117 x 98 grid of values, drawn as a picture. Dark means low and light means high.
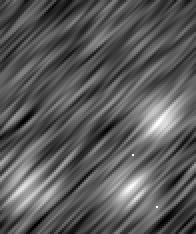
Lone odd cells: 2, each higher than its neighbours. Bumps: three. Odd rows or columns: none.
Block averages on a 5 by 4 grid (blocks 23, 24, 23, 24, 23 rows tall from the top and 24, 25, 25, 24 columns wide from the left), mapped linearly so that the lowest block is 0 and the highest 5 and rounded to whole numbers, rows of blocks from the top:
0010
1111
1125
3131
3130
